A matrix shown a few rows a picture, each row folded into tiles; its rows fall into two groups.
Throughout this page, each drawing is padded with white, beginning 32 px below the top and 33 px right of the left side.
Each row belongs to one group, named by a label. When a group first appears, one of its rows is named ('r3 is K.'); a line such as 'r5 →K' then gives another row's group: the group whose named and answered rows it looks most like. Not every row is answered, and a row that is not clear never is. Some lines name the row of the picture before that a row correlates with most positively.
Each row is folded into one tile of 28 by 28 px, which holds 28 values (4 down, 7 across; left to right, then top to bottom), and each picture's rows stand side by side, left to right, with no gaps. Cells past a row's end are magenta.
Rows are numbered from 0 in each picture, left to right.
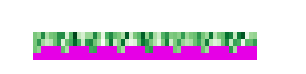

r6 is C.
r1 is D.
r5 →C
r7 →D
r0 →C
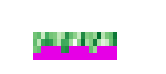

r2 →C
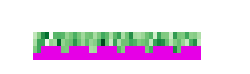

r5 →D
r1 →D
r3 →D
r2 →D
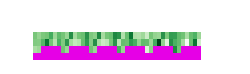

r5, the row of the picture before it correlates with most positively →5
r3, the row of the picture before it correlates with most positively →3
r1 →C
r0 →D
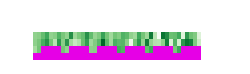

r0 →D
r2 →D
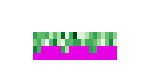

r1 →D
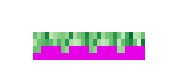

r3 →D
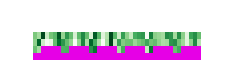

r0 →C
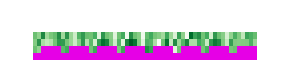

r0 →C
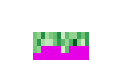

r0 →C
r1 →D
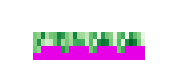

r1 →D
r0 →C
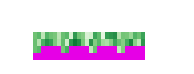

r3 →D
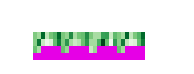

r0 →C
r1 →C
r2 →D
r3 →C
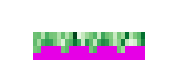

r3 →C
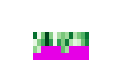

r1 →C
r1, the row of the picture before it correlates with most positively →3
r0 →D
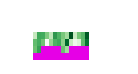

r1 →C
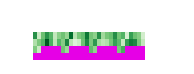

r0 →D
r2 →C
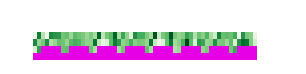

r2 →C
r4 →C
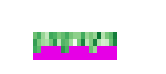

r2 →C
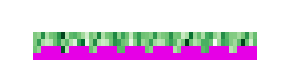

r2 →C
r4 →C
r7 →D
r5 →D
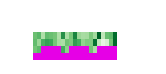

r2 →C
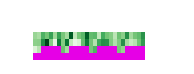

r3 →C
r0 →D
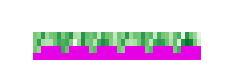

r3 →C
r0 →C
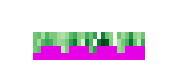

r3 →D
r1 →D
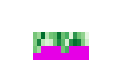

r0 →C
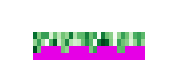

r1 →C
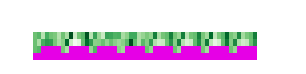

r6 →C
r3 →D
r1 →C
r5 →C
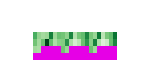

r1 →C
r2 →C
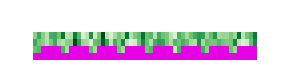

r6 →D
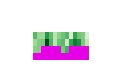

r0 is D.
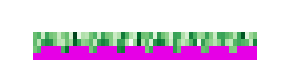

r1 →D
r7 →D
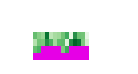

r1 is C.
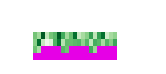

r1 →D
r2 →D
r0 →C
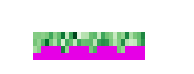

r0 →D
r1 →D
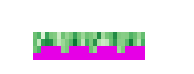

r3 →D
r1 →D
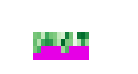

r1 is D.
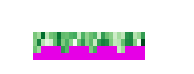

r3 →D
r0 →C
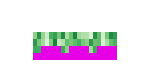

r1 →D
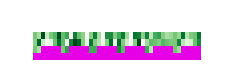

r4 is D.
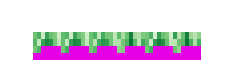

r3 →D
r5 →D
